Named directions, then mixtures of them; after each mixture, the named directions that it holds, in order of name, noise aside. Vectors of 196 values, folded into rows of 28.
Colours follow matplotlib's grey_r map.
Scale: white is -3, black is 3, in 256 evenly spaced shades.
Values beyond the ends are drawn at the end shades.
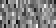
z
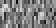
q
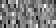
z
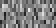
q, z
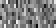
z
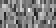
q, z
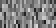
q, z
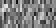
q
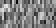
q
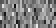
q, z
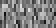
q, z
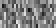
q, z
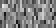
q, z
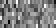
q, z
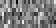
q, z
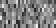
z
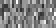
q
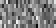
z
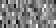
z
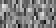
q, z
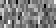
q, z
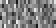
z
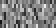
q, z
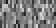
q, z
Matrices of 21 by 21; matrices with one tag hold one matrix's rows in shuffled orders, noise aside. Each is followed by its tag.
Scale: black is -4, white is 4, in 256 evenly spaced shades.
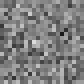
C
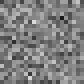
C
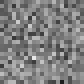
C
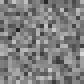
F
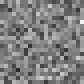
F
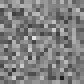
C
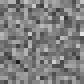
F
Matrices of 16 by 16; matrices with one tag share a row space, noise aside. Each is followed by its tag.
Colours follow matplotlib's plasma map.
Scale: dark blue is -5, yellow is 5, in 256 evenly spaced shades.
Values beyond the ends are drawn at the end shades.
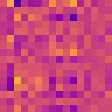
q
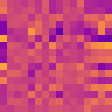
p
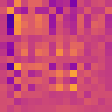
q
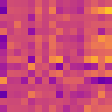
p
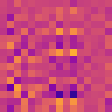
q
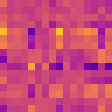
p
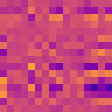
p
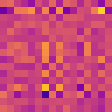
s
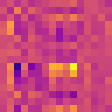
q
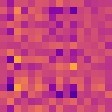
q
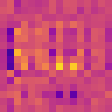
q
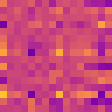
p
